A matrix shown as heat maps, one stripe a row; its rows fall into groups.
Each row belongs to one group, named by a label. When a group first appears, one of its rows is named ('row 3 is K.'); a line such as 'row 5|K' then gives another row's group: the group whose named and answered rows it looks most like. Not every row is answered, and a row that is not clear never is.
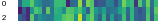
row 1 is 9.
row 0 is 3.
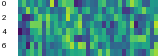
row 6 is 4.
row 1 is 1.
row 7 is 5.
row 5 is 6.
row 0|6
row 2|9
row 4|9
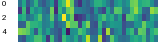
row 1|6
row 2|6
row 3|1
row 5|1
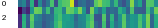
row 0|6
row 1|9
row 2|3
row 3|3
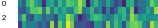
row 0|5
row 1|9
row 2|6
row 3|6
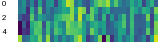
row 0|6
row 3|9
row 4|9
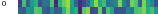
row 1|1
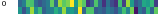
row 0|5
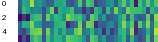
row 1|6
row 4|9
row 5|9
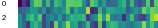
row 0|9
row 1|1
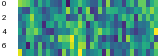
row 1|1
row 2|3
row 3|5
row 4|5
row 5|5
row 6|4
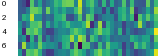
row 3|1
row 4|5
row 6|1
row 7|5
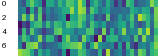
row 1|4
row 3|9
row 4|3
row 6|5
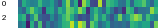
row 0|1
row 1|5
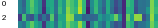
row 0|5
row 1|5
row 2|6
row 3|5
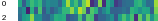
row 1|4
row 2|3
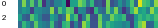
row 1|6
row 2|1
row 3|1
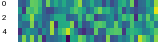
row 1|5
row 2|3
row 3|6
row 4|6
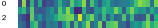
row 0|4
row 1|6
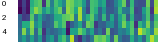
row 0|9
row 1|9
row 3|3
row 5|6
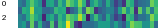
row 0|5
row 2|5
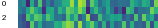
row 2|1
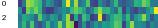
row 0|1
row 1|5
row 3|6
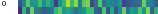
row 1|3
